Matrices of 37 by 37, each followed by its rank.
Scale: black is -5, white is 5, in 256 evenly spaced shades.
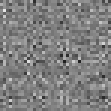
five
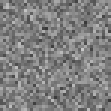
full rank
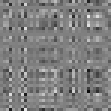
two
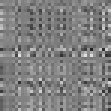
two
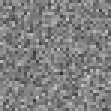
full rank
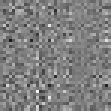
five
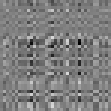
two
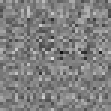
five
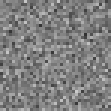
full rank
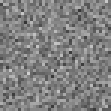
full rank
